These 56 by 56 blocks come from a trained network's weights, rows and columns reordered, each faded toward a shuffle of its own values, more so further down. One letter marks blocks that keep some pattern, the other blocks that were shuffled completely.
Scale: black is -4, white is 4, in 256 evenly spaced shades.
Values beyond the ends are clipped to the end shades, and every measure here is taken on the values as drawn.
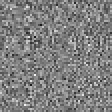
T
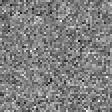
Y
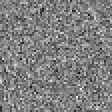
Y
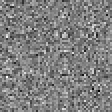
T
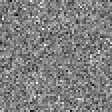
Y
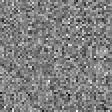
T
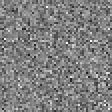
T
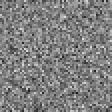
T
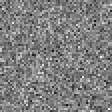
Y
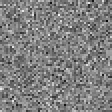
Y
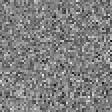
T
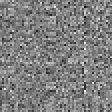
T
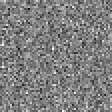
Y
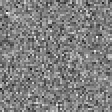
Y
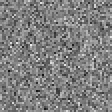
Y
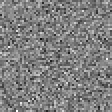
Y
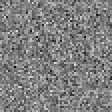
Y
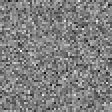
Y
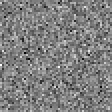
Y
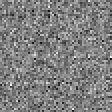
T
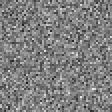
Y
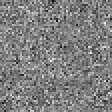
T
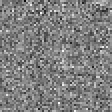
T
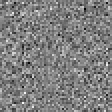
T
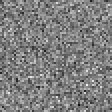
Y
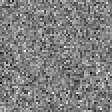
Y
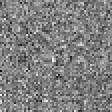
T
